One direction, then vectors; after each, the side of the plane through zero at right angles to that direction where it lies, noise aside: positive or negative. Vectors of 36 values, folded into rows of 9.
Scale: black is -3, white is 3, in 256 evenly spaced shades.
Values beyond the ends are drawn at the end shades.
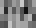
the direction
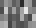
negative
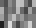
positive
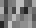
positive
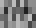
positive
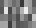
negative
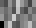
positive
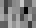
positive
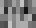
positive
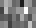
negative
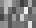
negative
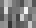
negative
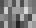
negative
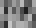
positive
